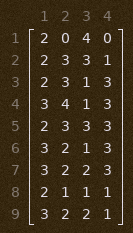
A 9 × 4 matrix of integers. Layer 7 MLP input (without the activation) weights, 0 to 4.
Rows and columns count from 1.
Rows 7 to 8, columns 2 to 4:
2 2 3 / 1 1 1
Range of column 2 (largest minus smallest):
4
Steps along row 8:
down same same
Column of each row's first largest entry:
3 2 2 2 2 1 1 1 1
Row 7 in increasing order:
2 2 3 3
